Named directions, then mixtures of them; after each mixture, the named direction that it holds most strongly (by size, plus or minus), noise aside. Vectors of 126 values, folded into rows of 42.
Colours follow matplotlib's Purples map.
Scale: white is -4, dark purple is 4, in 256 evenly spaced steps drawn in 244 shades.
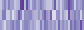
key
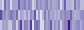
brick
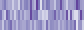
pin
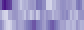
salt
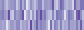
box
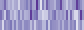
pin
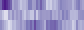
salt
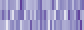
box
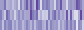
pin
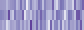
box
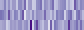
box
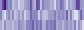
pin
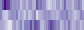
salt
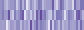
box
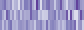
pin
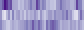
salt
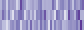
box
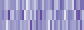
box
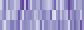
key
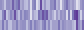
pin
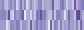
box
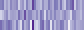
brick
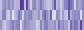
key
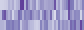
key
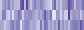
key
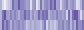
pin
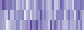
box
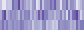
pin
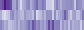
salt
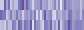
brick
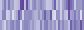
key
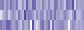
brick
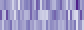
pin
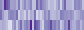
brick
